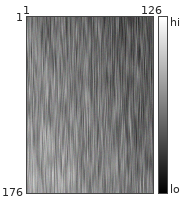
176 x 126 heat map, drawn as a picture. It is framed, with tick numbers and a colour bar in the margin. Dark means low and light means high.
The halves do not mirror each other. There is an overall slope up to the bottom left. The grain runs up and down. The ninth with the highest average is the bottom left. The top right is the ninth with the lowest average.
